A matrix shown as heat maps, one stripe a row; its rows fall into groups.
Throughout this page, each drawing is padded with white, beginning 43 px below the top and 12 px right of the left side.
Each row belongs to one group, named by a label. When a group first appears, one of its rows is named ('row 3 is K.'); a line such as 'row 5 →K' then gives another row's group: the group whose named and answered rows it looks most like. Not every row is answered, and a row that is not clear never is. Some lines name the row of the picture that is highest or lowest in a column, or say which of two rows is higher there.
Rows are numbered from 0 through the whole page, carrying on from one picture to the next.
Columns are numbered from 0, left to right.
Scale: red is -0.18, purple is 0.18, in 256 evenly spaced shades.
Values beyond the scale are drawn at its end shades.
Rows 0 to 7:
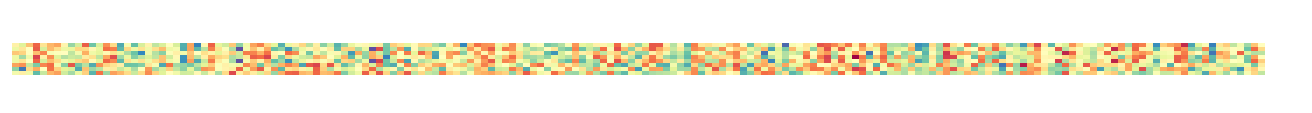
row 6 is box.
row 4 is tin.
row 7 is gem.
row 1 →tin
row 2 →box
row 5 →gem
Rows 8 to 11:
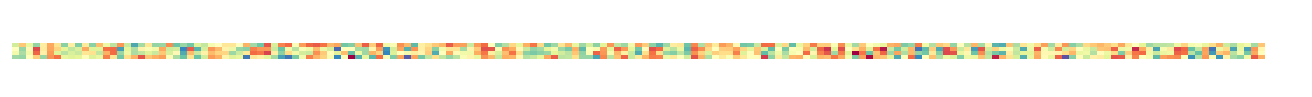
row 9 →tin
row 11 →tin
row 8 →gem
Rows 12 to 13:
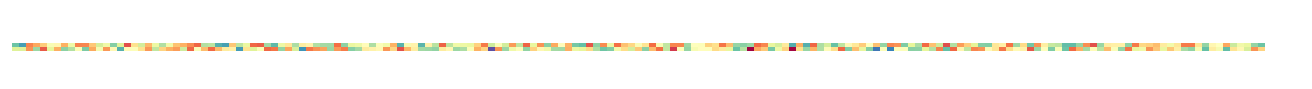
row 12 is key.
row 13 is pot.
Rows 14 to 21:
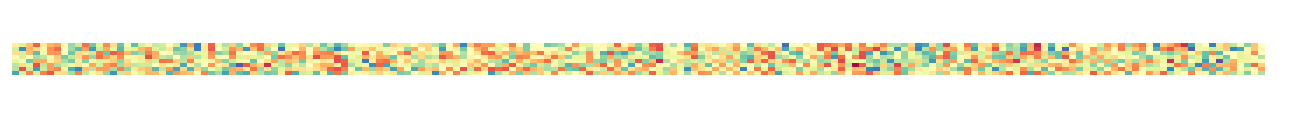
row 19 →tin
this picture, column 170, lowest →19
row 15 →box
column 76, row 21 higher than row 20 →No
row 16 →gem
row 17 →gem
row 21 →key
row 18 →pot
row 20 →gem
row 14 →box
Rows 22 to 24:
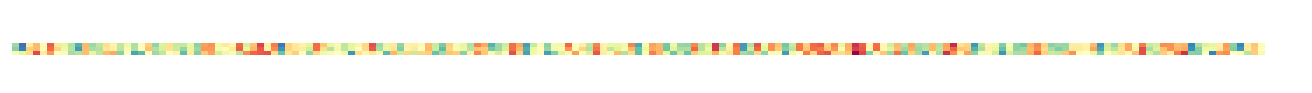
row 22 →box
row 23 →box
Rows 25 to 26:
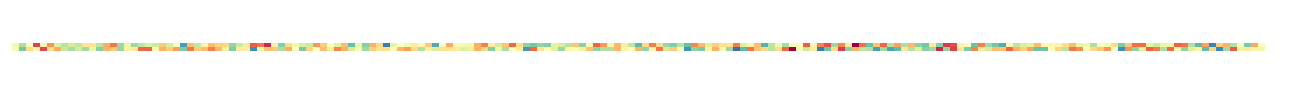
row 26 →pot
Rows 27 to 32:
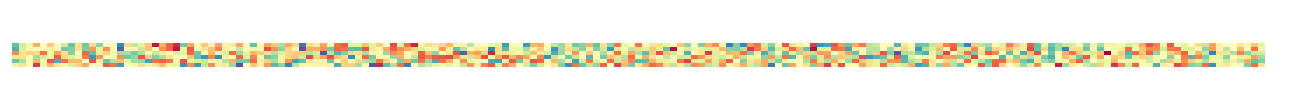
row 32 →tin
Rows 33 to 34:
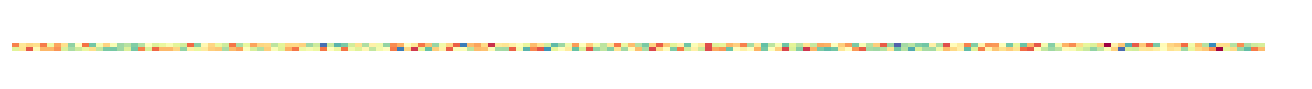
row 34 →pot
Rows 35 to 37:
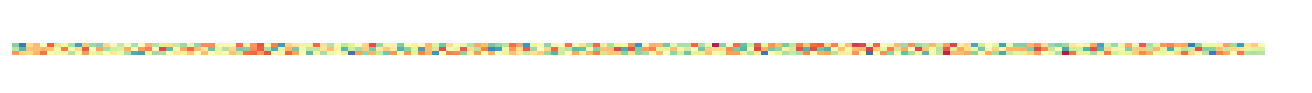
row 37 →box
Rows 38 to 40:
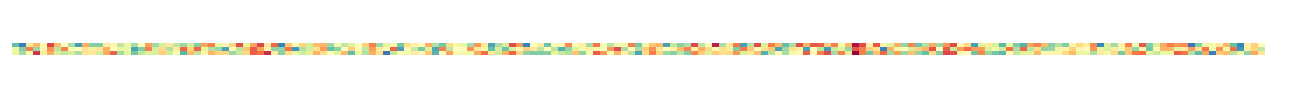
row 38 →box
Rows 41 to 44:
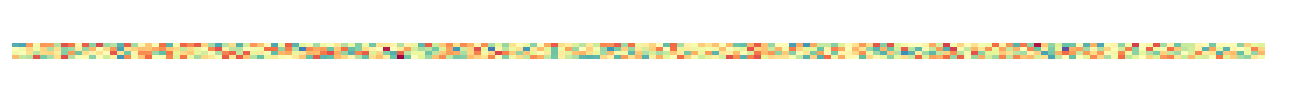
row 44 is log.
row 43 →gem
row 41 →key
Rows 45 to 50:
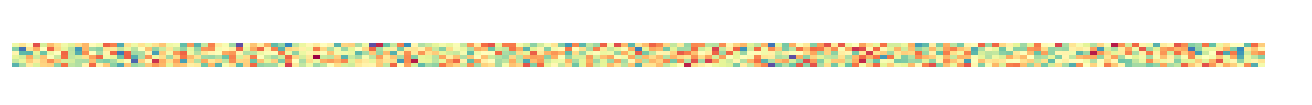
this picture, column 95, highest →46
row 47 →log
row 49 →pot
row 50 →key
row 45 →tin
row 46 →box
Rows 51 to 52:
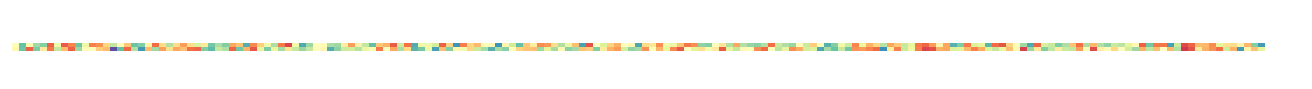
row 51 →key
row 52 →key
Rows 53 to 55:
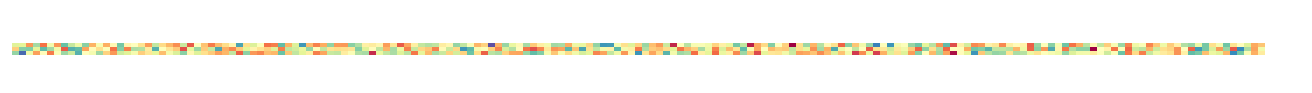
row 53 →pot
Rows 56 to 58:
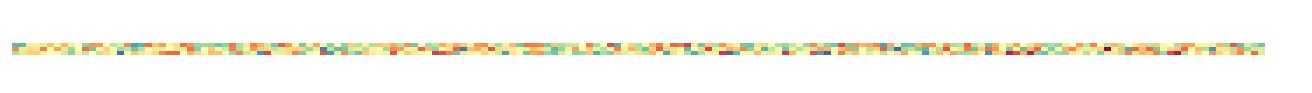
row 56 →key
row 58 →pot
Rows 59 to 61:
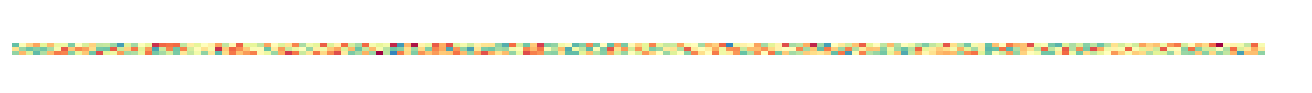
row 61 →gem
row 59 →pot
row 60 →log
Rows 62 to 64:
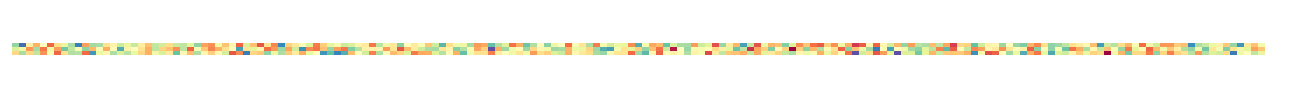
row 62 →box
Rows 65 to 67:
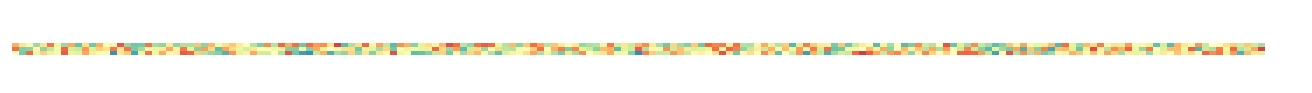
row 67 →key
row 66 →log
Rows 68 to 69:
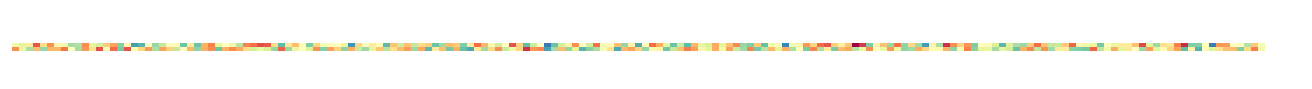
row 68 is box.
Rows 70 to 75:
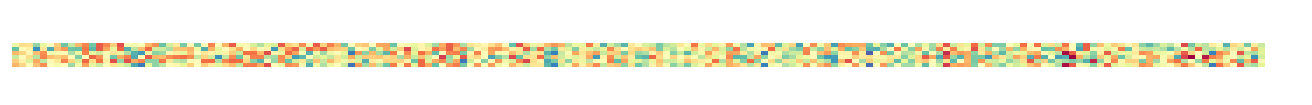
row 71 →gem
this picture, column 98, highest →73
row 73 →key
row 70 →gem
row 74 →log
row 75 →box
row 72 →box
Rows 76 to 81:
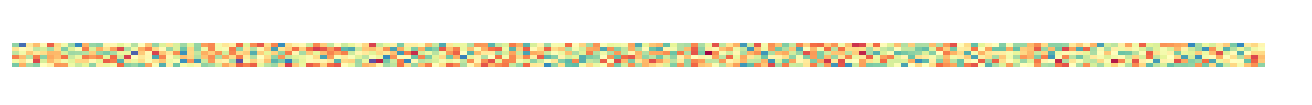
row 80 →tin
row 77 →gem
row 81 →gem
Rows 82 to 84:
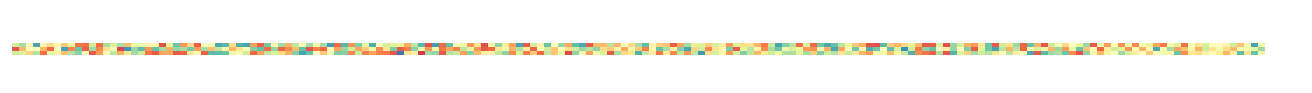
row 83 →gem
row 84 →key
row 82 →key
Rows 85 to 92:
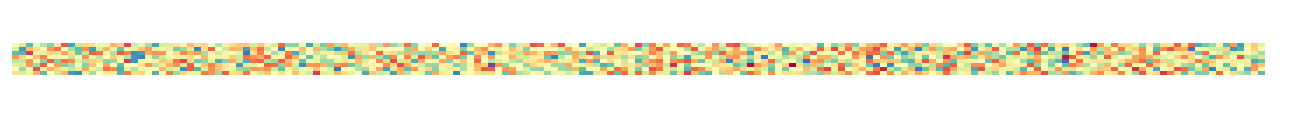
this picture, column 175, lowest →88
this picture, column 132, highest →91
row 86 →box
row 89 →key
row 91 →tin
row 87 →key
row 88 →box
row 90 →pot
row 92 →log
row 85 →log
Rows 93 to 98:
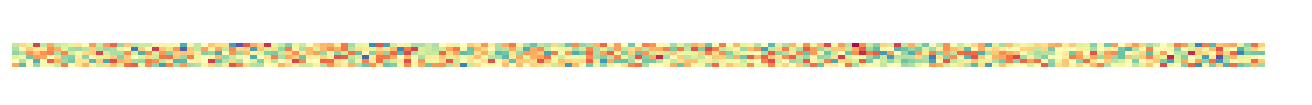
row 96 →pot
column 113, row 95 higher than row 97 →Yes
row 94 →pot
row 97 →gem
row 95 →key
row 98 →log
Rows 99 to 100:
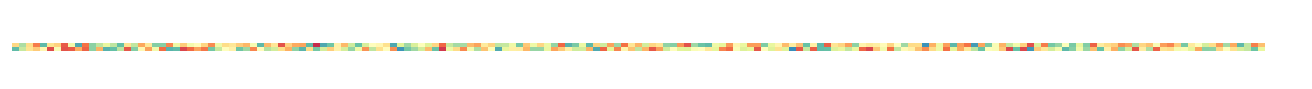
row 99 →log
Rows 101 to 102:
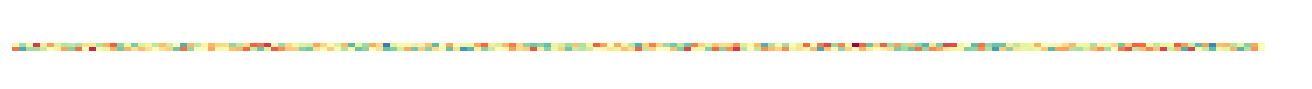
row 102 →log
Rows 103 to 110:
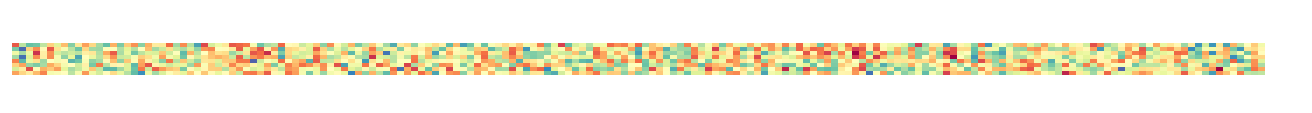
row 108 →gem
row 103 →log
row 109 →pot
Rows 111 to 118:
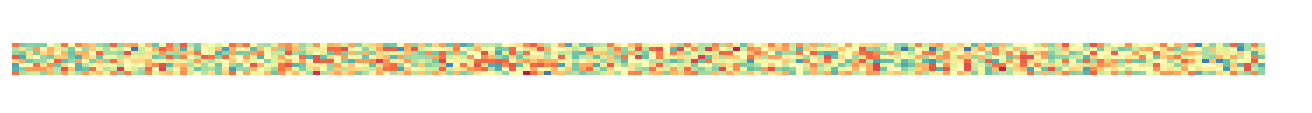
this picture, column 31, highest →117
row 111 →log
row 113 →key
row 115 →gem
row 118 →log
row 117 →key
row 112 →pot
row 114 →log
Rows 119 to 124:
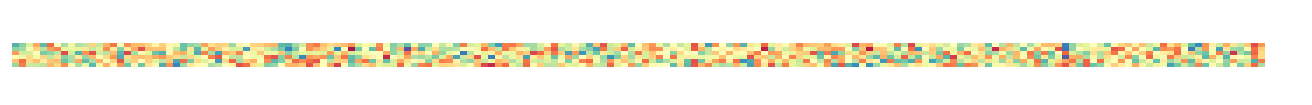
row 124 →gem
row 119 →tin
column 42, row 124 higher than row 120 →No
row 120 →tin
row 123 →gem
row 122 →pot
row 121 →log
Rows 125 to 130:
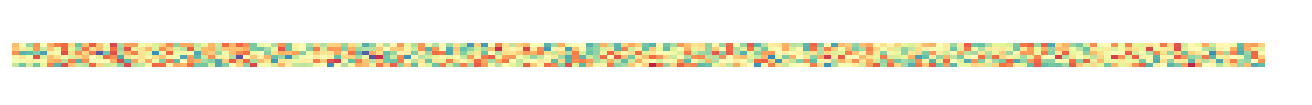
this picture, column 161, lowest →130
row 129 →gem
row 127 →log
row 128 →tin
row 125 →log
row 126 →log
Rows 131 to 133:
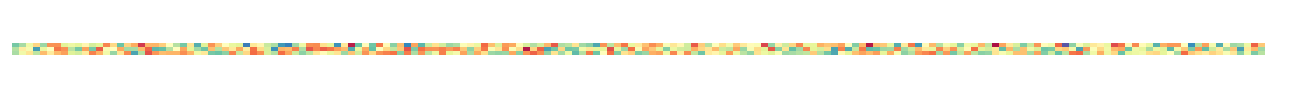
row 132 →gem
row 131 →tin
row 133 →key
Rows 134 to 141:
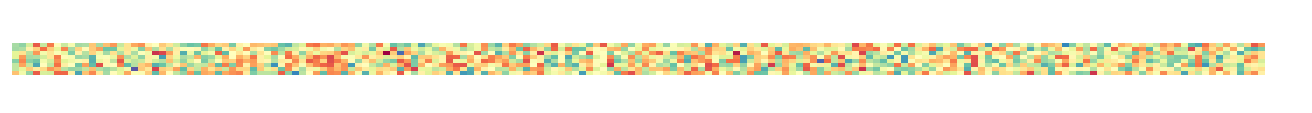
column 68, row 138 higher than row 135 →No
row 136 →pot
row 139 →gem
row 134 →tin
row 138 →gem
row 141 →log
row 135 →key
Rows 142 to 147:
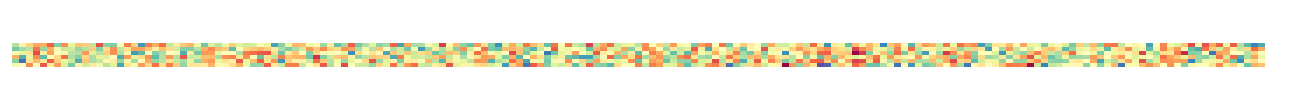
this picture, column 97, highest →142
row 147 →pot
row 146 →box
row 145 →log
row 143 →tin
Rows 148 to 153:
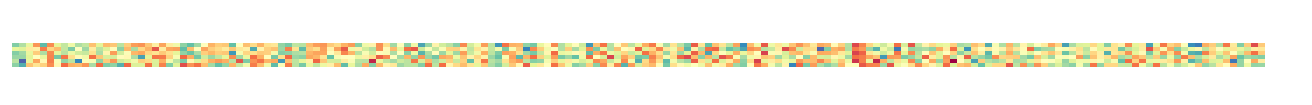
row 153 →key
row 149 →pot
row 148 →tin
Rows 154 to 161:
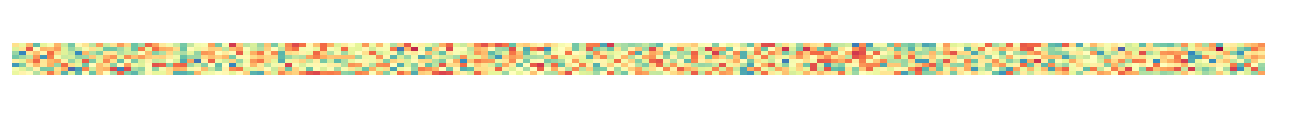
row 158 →box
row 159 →key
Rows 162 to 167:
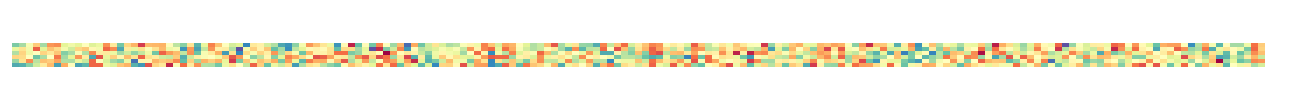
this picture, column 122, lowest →162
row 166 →pot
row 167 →key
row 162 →tin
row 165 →gem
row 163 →tin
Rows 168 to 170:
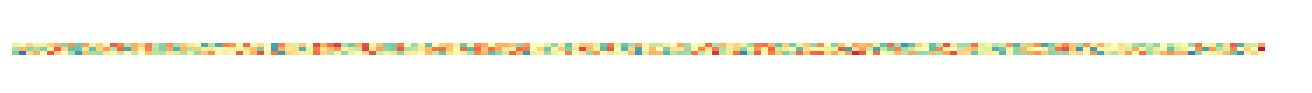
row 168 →gem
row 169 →gem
